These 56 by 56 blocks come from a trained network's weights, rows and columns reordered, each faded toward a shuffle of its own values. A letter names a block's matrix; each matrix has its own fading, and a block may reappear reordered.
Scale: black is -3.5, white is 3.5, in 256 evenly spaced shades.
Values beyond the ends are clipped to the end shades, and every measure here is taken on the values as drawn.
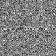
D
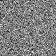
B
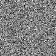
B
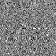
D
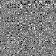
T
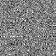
D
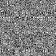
D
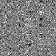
T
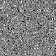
T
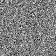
B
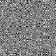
T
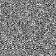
D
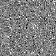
T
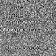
D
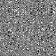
T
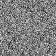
B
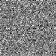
D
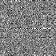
D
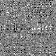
T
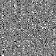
T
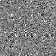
T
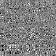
T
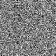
B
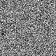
B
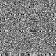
D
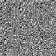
T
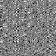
T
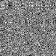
D
